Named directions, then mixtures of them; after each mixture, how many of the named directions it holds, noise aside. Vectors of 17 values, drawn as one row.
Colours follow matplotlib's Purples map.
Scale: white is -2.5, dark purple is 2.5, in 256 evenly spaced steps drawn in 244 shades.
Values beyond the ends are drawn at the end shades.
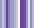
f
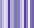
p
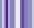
two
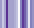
one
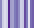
one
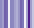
one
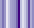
one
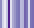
one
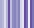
one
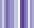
one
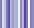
two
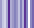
two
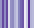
one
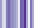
two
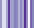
two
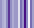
two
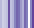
one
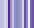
one
